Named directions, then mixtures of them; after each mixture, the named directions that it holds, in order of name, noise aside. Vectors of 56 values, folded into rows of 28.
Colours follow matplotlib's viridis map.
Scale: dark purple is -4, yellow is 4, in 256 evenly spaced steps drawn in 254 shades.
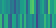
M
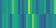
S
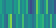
M, S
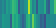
S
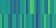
M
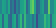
M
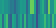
M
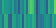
M, S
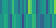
M, S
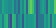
M, S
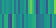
M, S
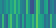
M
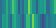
S
